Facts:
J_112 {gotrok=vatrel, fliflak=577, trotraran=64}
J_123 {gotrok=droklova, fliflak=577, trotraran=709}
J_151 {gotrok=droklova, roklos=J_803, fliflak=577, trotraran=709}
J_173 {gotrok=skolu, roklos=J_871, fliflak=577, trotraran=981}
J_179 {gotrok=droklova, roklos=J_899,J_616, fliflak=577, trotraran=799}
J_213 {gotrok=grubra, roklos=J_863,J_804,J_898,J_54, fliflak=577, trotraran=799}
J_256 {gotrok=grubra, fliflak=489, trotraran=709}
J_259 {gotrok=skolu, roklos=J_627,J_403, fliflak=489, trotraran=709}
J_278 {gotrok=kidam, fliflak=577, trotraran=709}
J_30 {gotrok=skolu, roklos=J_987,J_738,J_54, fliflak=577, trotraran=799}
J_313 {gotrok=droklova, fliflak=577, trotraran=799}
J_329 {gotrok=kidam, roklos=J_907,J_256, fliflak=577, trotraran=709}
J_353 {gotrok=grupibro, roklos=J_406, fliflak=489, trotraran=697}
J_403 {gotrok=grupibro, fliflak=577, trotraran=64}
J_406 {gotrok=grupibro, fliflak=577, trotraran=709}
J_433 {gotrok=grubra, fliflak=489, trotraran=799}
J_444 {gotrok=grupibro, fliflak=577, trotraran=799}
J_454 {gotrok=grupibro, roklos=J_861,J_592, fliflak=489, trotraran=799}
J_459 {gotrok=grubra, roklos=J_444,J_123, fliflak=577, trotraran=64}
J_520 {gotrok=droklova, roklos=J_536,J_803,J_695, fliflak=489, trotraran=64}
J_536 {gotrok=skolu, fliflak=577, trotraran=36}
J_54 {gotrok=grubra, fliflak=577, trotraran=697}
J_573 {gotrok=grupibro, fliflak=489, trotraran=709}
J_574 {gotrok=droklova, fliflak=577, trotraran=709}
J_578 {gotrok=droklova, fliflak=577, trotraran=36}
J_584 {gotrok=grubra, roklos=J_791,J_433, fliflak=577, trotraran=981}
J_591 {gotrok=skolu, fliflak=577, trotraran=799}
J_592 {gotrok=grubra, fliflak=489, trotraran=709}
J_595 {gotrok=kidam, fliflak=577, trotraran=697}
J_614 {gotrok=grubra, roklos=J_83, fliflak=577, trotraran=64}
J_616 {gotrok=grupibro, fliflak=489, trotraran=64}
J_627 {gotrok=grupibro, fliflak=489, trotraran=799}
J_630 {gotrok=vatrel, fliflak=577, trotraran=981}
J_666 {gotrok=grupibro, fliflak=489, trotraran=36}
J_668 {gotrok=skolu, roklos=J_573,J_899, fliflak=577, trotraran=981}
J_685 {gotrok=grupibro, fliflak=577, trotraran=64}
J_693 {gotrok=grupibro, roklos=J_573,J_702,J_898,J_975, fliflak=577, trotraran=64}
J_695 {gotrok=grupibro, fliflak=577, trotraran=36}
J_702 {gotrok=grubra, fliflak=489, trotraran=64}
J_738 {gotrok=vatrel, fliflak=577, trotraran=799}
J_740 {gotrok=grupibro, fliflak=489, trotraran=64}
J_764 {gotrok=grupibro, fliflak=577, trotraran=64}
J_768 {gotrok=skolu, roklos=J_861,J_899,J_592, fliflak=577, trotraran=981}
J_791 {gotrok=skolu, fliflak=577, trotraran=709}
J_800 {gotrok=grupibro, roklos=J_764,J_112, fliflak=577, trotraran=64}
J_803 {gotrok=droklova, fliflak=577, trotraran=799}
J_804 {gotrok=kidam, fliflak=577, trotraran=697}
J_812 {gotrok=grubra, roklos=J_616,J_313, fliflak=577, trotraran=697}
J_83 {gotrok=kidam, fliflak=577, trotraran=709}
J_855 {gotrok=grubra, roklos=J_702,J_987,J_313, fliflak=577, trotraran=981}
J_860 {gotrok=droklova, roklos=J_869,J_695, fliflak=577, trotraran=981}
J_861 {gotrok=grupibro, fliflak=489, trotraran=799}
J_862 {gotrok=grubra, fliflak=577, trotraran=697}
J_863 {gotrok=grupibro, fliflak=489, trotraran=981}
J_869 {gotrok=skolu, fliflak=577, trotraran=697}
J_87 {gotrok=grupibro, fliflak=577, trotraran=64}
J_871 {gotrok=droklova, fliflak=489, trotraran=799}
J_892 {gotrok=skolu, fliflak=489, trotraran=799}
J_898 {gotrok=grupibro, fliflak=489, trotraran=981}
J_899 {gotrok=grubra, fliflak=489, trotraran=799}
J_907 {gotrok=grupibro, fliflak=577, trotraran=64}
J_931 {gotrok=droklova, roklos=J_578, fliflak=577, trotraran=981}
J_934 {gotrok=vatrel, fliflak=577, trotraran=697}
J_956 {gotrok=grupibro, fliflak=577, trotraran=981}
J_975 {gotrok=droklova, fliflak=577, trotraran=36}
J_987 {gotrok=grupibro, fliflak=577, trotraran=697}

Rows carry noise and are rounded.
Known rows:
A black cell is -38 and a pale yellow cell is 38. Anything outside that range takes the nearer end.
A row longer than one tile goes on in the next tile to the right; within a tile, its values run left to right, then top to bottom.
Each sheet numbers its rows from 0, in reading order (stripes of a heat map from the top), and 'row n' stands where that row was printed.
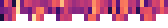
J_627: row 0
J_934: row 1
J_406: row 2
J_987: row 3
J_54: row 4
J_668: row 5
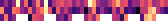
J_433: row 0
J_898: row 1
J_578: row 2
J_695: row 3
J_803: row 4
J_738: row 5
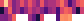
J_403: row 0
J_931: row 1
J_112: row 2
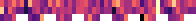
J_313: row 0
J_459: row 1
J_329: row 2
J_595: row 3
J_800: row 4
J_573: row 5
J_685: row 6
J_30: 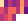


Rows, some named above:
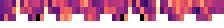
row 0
J_353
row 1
J_520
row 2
J_630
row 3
J_173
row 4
J_520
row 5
J_592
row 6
J_693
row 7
J_956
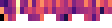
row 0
J_592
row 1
J_855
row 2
J_931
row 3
J_584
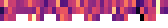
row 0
J_406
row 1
J_869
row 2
J_768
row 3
J_595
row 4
J_313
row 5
J_616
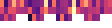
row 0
J_812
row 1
J_256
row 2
J_353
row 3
J_329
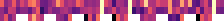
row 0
J_862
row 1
J_536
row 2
J_614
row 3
J_454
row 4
J_861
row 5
J_907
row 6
J_179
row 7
J_616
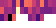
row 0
J_520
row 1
J_574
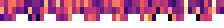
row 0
J_975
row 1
J_871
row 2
J_213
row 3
J_591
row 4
J_536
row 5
J_791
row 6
J_592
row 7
J_702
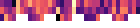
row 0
J_892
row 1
J_693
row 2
J_899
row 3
J_123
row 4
J_804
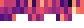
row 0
J_123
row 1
J_812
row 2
J_259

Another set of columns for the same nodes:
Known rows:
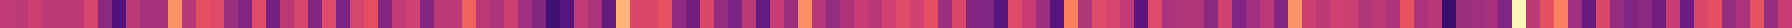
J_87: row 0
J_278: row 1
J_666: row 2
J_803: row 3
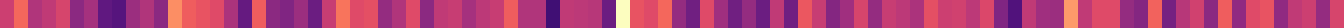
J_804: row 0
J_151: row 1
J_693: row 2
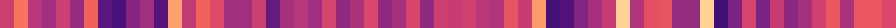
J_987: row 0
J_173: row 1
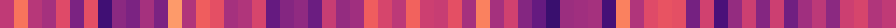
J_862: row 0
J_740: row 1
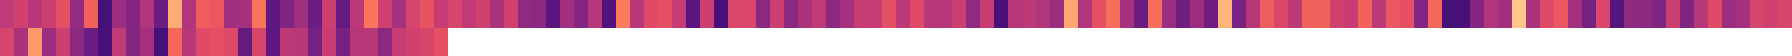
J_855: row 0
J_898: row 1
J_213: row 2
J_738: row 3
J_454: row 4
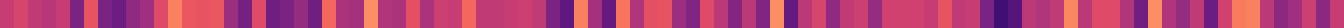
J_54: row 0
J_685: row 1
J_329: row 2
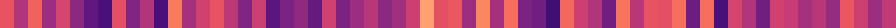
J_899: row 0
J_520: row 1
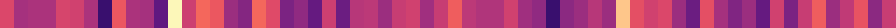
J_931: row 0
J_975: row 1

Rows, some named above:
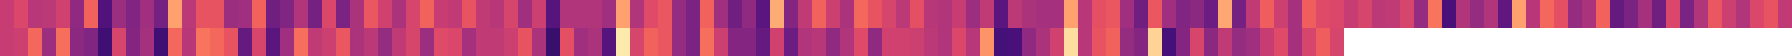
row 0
J_855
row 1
J_213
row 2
J_213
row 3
J_855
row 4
J_353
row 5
J_931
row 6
J_173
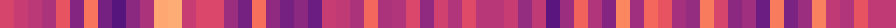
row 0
J_869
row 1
J_459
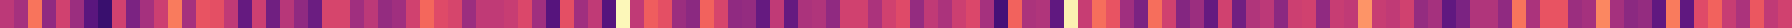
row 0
J_256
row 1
J_931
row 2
J_931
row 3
J_614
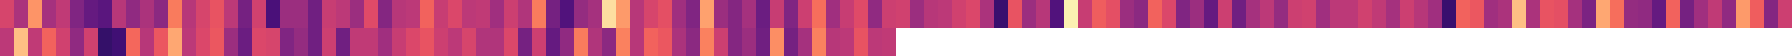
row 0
J_702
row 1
J_536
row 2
J_931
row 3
J_578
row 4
J_112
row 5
J_459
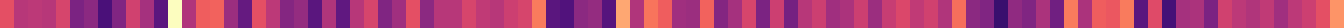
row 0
J_123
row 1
J_956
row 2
J_892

